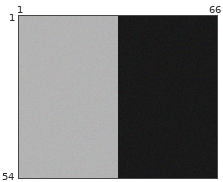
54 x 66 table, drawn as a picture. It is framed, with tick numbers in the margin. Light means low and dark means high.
The table splits into one row of 2 panels. Panel 1,1: low, flat. Panel 1,2: very high, flat.
